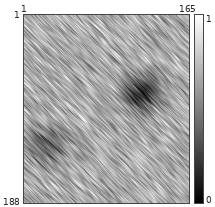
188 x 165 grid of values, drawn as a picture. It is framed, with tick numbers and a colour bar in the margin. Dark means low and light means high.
Grain: diagonal, down to the right. Slope: none. Dips: two. Ninth with the lowest average: middle right. Seam: none. Odd rows or columns: none.
